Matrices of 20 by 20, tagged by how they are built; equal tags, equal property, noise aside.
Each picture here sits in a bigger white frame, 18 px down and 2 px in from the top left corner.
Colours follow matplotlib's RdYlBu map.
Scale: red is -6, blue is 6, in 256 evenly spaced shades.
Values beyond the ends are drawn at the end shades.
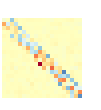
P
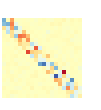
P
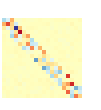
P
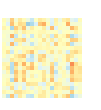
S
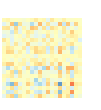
S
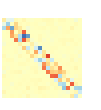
P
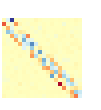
P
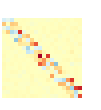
P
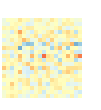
S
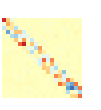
P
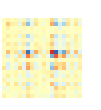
S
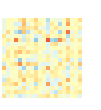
S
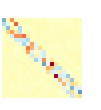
P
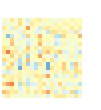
S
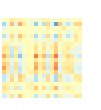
S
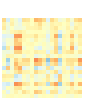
S
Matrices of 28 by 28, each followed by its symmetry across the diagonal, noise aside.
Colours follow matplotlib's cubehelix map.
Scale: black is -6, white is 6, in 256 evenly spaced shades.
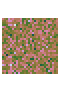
neither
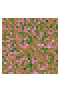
antisymmetric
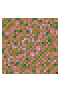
symmetric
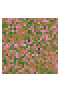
antisymmetric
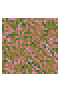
antisymmetric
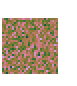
neither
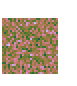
neither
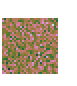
antisymmetric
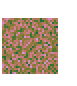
symmetric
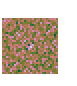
symmetric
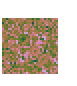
symmetric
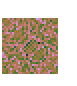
symmetric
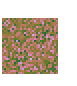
symmetric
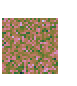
neither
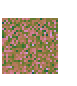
neither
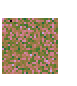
neither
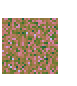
neither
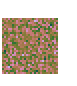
antisymmetric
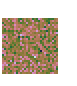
antisymmetric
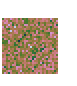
symmetric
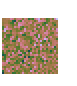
antisymmetric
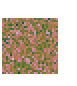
neither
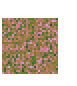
antisymmetric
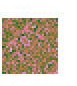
symmetric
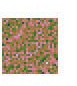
symmetric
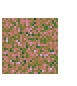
neither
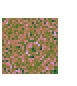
symmetric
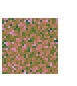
antisymmetric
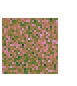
antisymmetric
